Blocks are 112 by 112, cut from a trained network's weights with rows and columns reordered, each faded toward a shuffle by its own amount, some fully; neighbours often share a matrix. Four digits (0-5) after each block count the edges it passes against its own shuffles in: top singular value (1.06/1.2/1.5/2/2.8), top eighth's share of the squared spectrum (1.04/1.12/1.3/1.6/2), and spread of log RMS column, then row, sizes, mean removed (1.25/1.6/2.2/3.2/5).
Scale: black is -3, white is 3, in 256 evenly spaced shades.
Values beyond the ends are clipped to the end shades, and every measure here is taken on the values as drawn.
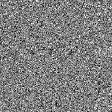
3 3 2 2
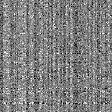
4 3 1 3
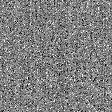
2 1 0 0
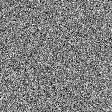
0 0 0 0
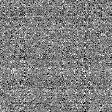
3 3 3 0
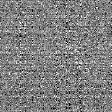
3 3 3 0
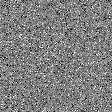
0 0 0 0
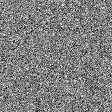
0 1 0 0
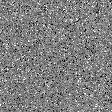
0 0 0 0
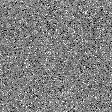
1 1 0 0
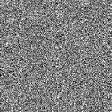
4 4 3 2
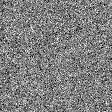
0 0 0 0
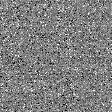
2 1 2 0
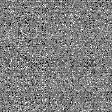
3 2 3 0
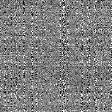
3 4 4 0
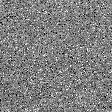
0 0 0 0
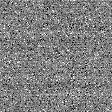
2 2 2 0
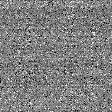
2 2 2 0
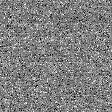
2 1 1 0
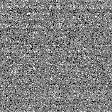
2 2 2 0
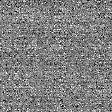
3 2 2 0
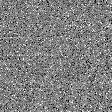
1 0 0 0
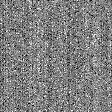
3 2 0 1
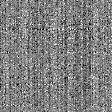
4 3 1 3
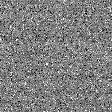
1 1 1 0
